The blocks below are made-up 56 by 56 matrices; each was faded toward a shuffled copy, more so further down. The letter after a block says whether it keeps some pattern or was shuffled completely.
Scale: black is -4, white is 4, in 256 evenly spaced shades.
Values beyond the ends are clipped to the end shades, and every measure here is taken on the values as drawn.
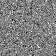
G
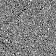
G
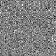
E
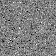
G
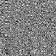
E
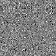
E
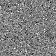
G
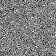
G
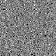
E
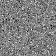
G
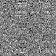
E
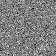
G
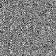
E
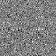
E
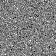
G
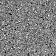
G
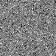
G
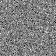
G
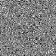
E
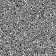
G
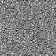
E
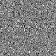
E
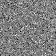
G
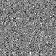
E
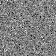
G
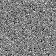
G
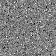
G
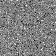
G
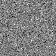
G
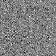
E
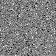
G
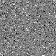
E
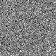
E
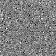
E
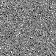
G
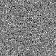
E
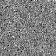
E
